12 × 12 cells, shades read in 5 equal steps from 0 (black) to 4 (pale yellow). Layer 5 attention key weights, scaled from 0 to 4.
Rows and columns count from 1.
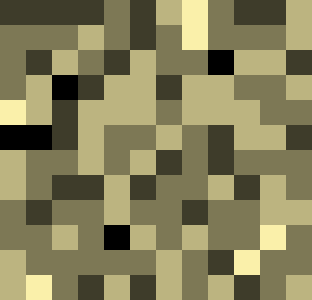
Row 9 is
2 1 2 2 3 2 2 1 2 2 3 3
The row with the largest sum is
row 5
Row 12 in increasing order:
1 1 1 2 2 2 3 3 3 3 3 4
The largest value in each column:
4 4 3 3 3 3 3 4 3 4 4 3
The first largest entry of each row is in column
8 8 3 2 1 4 1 1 5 11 10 2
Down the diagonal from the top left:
1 2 3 1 3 2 1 2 2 2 2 3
